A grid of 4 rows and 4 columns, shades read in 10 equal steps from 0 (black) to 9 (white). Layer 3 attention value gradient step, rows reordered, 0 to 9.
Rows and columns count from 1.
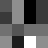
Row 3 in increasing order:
3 4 4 4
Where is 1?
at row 4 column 2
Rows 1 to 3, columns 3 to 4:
0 2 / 0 2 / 4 4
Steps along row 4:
down up down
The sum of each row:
10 9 15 20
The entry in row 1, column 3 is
0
